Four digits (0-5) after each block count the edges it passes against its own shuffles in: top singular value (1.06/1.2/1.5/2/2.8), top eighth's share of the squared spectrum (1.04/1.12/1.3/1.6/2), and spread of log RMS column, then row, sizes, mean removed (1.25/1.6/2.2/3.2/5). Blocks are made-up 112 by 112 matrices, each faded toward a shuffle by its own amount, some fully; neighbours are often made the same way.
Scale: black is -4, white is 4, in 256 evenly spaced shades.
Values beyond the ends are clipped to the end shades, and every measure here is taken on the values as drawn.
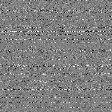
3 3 0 4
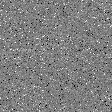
0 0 0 0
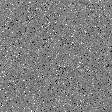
0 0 0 0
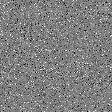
0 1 0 1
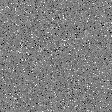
0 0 0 0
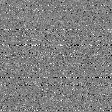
2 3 0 3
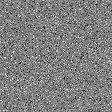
0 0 0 0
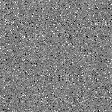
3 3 0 2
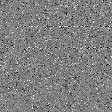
3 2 0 2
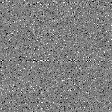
4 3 1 2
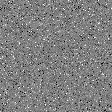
2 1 0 0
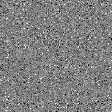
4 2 1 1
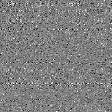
4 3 2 3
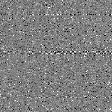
4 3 1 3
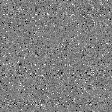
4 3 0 2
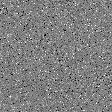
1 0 0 0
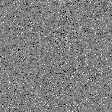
3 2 0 1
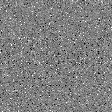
3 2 0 1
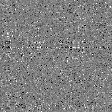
3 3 1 2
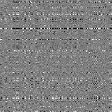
5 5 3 4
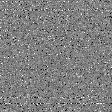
2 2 0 2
